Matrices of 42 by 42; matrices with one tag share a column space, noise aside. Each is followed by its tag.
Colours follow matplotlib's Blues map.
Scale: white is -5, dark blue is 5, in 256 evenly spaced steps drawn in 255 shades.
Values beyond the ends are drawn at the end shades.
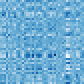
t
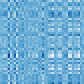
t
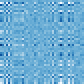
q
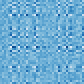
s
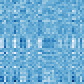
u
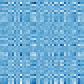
q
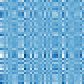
t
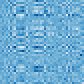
s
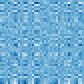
q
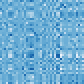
t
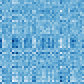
u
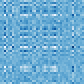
s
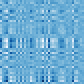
u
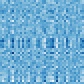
u
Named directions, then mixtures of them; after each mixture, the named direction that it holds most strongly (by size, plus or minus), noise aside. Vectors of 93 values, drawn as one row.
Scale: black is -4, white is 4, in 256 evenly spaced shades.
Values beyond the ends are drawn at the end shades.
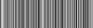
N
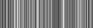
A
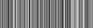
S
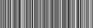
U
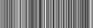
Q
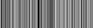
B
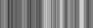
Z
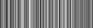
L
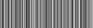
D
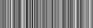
U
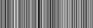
B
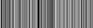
B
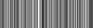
N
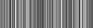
D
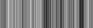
Z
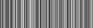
L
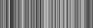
L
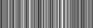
L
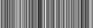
Q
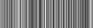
Q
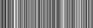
A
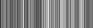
Z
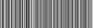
D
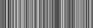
A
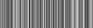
S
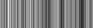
Z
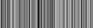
B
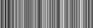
A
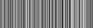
S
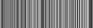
N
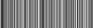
N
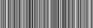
U
